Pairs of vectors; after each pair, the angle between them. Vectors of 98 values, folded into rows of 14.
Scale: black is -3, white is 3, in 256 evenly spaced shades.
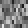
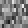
nearly opposite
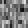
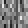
partly aligned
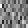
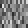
nearly opposite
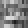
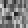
partly opposed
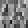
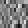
partly aligned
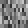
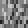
orthogonal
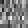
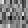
nearly opposite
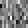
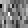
partly aligned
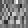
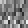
partly opposed
